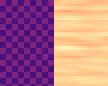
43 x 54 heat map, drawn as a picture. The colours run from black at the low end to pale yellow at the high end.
The table splits into one row of 2 panels. Panel 1,1: low, checkered. Panel 1,2: very high, streaked across, faint in contrast.
